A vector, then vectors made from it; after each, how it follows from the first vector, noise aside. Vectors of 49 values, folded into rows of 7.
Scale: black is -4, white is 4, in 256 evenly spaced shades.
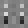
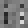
sign-scrambled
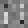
sign-scrambled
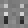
copied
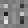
sign-scrambled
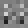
copied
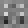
copied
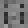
sign-scrambled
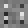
sign-scrambled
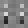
copied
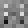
copied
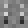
copied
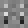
copied
